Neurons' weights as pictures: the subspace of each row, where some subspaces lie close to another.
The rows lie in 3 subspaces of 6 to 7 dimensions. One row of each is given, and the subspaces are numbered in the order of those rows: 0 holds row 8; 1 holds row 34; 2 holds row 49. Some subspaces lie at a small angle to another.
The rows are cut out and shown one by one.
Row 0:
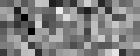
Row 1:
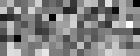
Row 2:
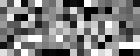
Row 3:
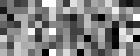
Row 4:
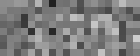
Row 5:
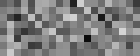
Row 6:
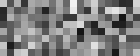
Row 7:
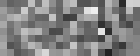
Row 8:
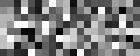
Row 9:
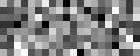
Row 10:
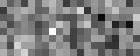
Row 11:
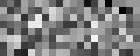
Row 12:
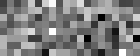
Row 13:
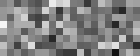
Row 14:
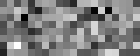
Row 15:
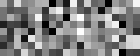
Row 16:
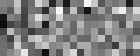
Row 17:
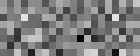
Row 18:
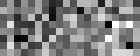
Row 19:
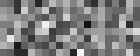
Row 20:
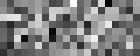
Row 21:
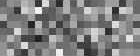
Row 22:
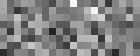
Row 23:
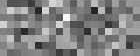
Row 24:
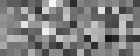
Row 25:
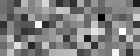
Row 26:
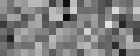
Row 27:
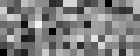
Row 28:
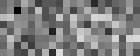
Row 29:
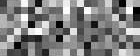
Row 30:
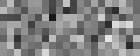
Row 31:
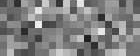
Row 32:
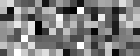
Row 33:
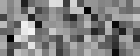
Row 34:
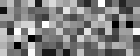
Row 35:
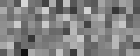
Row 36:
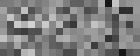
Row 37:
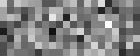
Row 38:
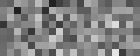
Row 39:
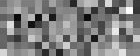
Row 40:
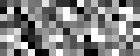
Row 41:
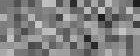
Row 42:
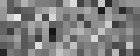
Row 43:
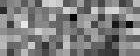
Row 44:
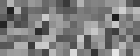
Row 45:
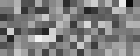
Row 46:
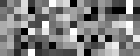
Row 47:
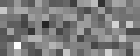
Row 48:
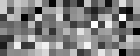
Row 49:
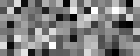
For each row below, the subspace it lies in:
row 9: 0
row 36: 2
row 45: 1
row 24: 0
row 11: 2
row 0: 1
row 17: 1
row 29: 2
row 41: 0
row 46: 2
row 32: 2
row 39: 2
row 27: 2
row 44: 1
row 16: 1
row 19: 0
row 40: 1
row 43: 2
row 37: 2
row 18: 2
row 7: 1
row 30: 2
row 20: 2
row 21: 1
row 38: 1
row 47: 1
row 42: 2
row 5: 0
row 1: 2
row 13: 1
